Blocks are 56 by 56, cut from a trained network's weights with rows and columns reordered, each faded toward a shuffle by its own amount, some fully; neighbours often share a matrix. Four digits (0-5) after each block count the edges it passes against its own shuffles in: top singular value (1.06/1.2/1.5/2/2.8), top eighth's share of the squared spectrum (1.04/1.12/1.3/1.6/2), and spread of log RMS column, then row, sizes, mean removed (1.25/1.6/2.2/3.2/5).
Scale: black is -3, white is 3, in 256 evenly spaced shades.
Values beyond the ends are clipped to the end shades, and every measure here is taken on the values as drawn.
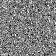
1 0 0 0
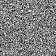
2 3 1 1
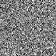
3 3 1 1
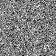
0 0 0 0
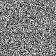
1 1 0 0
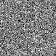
2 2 0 0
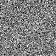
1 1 0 0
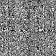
2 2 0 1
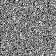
0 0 0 0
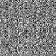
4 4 2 2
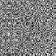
4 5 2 2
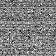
3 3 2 0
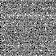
2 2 1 0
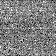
2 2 0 0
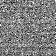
1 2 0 0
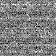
3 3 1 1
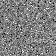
0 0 0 0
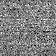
2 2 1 1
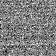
2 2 0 0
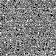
1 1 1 0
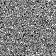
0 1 0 0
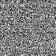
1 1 1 0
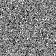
0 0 0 0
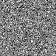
0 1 0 0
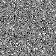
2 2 1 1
